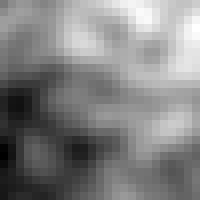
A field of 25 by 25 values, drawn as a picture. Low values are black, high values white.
Stripes: none. Slope: up to the top right. Ninth with the lowest average: bottom left. Mirror symmetry: none. Lone odd cells: none. Odd rows or columns: none. Ninth with the highest average: top right.
